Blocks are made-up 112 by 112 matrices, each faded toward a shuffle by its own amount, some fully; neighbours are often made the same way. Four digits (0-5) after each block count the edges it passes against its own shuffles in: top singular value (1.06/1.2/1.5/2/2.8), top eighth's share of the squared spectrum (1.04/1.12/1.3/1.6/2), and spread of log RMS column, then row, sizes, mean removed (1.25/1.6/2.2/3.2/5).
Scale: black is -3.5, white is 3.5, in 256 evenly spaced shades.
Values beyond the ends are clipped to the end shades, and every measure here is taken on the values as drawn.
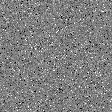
0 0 0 0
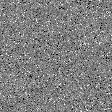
1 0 0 0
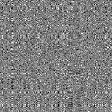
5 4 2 3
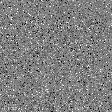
3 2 0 1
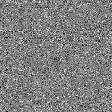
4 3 1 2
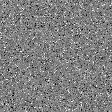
0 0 0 0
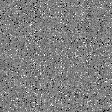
4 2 1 0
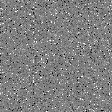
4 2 1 0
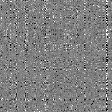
5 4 3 3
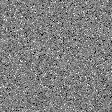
0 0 0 0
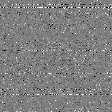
3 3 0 3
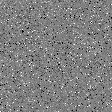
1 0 0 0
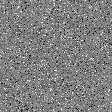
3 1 0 0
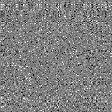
4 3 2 2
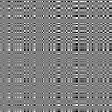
5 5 5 5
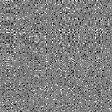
5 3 2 2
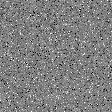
0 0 0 0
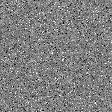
2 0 0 0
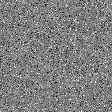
2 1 0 0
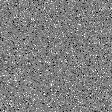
2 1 0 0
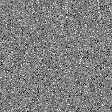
3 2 1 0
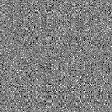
4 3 2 2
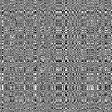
5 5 4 4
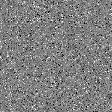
3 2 1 1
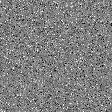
2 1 0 0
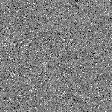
3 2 1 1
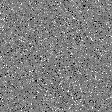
0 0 0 0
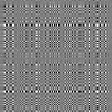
5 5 5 5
